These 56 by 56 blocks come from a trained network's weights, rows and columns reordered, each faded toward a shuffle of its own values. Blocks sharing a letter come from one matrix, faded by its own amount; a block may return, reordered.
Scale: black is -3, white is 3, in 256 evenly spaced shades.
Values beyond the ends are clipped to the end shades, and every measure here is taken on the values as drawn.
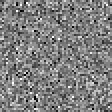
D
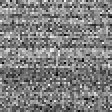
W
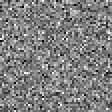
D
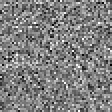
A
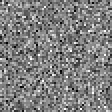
D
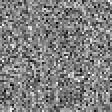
A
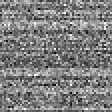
W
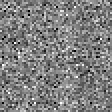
D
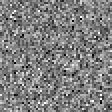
D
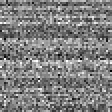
W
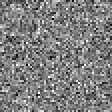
A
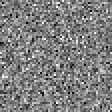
D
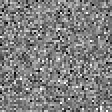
D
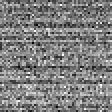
W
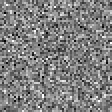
A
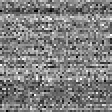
W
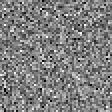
D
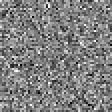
A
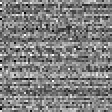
W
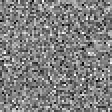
A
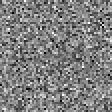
A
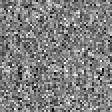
D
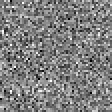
A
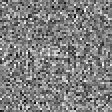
A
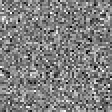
A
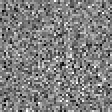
D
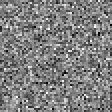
A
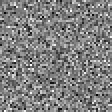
A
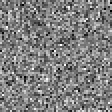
A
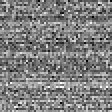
W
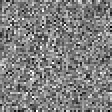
A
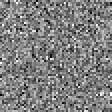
A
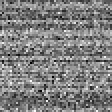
W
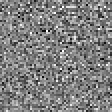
A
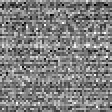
W
